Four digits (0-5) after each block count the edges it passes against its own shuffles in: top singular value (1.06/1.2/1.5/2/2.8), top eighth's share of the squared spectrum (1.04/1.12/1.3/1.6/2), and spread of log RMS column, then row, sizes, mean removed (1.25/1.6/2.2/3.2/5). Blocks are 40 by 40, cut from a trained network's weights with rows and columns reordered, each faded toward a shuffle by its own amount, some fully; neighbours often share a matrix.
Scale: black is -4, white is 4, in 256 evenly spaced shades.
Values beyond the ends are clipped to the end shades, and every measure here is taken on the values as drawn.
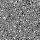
0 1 0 0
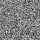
0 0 0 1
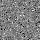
0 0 0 0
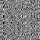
3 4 2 2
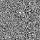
3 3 1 1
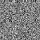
2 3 1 1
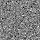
0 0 0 0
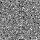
2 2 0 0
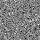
0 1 0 0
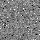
0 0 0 0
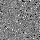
0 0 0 0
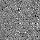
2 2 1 0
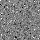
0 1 0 0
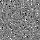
2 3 1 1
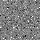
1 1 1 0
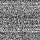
3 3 0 2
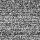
3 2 0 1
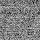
2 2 0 0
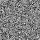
0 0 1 0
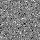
0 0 0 0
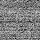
3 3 0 1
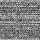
4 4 0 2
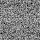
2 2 0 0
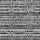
4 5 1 3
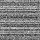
4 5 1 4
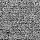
2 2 0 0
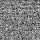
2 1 0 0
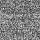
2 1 0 0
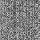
3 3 1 2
